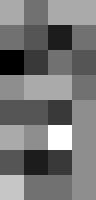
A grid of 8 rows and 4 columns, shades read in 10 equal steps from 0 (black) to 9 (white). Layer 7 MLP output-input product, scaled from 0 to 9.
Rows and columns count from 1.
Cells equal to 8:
0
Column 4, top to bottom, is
6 4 3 4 5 5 5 5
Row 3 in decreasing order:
4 3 2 0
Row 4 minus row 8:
-2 2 2 -1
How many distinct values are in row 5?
3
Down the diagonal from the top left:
6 3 4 4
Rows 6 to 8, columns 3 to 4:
9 5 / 2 5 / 4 5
